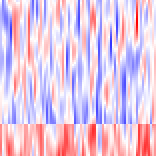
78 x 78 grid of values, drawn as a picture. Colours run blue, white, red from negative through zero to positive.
Grain: streaks running down. Mirror symmetry: none. Seam: horizontal, 80% of the way down, the bottom part higher. Histogram: bell-shaped. Average level on the scale: 50%.
